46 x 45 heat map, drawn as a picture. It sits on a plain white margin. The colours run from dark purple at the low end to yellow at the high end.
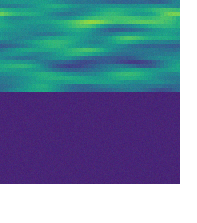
It is made of 2 by 1 panels. Panel 1,1: middling, streaked across, strong in contrast. Panel 2,1: very low, flat.
